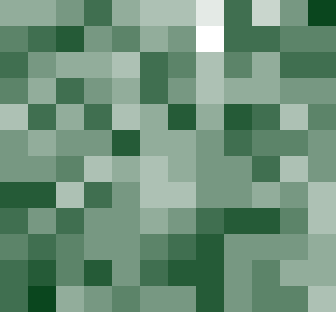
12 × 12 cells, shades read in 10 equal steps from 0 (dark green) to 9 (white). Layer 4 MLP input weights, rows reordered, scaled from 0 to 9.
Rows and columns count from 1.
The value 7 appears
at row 1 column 10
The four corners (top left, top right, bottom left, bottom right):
5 0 2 6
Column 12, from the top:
0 3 2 4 3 4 4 6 6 5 5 6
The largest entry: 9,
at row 2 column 8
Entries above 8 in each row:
0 1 0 0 0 0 0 0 0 0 0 0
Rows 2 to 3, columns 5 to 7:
3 5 4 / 6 2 3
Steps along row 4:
up down up up down up up down same down same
